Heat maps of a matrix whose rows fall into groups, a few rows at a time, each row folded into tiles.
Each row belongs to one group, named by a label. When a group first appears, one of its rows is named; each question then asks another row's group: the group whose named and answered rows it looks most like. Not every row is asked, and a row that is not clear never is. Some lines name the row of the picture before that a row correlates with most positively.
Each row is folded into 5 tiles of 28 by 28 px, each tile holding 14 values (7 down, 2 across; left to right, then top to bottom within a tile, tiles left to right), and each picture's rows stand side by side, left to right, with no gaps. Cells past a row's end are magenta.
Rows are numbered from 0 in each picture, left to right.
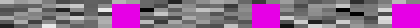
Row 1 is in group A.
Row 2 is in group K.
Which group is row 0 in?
K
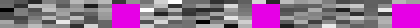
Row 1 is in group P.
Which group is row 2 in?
K
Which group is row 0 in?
A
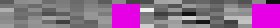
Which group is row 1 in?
P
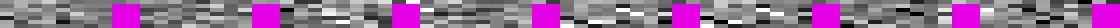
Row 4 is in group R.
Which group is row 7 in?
P
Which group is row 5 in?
R
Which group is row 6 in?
K
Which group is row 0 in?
R
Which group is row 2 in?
A
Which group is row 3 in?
P
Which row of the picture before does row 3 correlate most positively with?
1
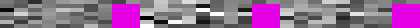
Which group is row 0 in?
A
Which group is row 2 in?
R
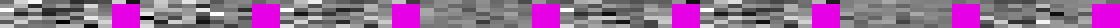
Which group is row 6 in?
R
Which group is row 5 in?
P
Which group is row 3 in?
P
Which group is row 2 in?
P
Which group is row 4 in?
P
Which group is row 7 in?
K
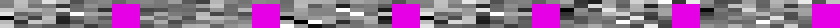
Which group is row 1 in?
K
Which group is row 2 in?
R
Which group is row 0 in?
R
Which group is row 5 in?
A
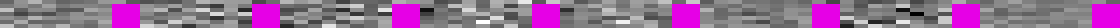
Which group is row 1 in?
R
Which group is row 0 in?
P
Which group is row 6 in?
K
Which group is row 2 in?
K
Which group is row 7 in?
P
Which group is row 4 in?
A
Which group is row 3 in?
A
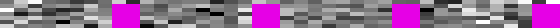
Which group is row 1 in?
K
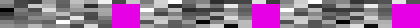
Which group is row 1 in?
P
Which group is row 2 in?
P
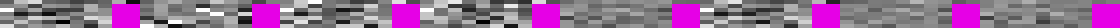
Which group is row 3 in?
P
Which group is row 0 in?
P
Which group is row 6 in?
R
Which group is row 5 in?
P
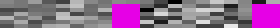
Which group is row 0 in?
K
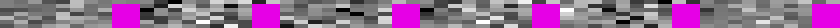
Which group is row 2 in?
K
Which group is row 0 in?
K
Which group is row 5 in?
A
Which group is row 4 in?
P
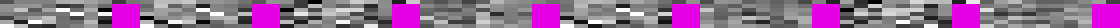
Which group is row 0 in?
R
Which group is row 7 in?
P
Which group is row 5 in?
P
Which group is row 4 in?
R
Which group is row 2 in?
A
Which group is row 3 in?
K
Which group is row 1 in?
R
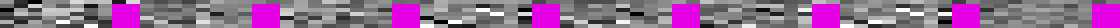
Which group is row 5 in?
K
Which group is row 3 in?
R
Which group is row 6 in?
R
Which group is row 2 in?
R
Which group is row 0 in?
A
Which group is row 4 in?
K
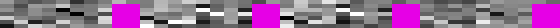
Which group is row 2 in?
R
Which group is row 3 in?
K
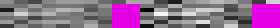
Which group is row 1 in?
A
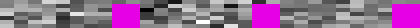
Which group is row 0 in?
R
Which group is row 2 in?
K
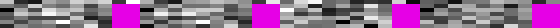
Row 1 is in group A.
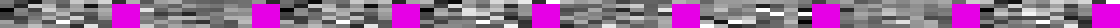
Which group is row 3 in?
A
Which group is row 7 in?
A
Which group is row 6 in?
A
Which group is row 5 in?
R
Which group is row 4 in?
K
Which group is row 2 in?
A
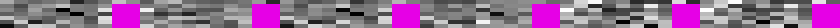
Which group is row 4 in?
P
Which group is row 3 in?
K
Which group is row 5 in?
P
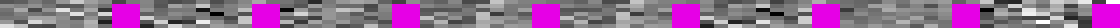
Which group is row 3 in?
K
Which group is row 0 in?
R
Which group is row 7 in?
A
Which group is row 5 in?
K
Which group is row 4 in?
K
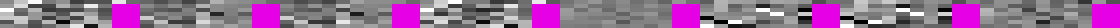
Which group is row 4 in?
P
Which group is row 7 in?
P
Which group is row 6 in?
R
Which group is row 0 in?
P
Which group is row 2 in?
K
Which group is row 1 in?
K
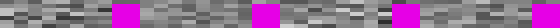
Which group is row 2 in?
R
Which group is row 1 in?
P
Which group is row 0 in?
R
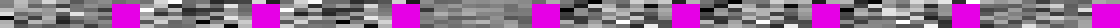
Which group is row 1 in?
P
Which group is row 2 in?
P
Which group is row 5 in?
A
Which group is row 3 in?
A
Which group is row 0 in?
R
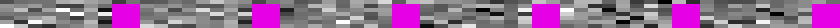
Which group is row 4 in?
P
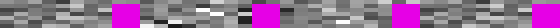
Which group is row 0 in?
K
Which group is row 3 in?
K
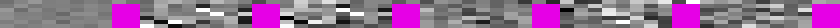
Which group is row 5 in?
K
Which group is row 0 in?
P
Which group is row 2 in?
R
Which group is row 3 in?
P
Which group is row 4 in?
A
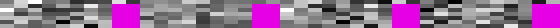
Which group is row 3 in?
A
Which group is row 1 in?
R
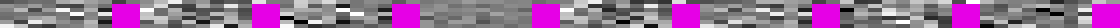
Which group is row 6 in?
A
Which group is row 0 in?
R
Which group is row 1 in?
P
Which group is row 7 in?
K
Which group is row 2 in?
R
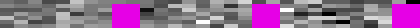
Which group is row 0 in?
K
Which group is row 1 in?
A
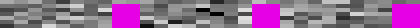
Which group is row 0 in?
K
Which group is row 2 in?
R
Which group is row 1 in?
K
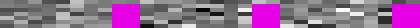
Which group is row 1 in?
K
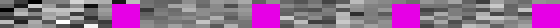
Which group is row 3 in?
K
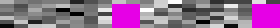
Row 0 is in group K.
